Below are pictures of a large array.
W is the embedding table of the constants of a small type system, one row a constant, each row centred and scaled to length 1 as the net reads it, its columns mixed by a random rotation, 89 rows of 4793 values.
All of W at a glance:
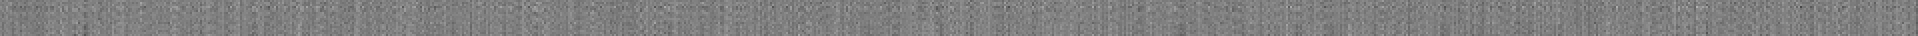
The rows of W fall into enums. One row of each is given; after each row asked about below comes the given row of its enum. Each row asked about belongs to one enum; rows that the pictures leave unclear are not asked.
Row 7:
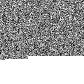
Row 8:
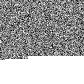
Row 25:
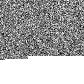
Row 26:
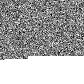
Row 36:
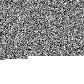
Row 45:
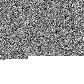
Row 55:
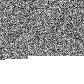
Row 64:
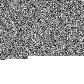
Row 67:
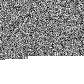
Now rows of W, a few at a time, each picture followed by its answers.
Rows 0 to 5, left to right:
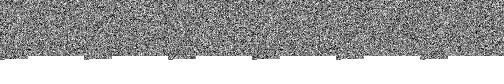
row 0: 36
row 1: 67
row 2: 64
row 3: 36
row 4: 55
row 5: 45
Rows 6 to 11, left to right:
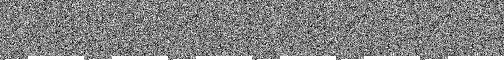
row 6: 45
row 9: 45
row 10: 67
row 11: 67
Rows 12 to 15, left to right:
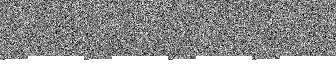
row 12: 45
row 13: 25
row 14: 64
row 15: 26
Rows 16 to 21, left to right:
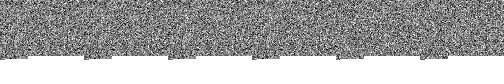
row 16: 36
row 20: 26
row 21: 64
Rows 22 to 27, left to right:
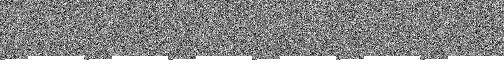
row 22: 36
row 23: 45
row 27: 45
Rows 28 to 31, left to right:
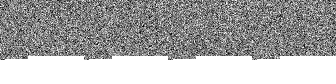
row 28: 64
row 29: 45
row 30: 25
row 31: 8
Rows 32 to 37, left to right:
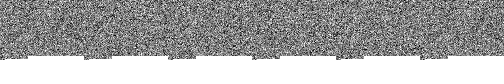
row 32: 55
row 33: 67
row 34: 45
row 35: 26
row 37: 55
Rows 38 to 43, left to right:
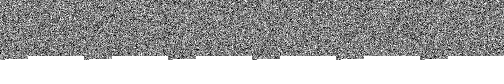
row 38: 7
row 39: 67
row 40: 36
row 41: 64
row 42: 55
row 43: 36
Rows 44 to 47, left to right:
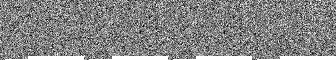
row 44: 67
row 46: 45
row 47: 25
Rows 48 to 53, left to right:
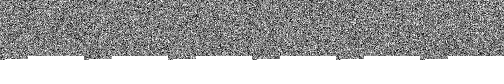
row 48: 55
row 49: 36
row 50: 8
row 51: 64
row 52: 26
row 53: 25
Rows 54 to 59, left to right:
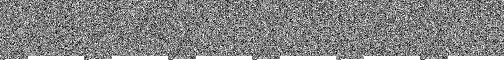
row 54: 45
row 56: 64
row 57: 64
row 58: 7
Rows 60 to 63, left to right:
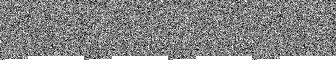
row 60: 8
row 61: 36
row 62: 36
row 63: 8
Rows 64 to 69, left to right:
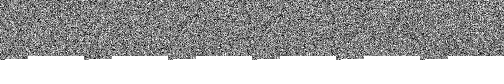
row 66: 67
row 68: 55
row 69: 25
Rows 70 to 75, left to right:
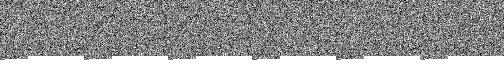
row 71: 67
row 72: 67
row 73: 64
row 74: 36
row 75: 7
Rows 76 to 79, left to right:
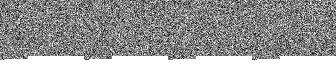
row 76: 26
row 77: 64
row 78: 36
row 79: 25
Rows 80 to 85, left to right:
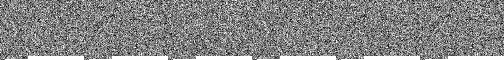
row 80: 64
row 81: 67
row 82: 25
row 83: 64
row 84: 8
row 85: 67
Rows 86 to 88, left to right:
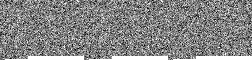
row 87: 36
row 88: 67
